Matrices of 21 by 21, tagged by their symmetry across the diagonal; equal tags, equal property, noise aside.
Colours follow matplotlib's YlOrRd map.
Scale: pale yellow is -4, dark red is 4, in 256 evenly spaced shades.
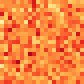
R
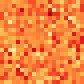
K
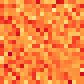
K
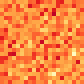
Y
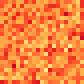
Y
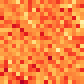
K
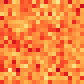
R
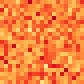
R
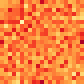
Y
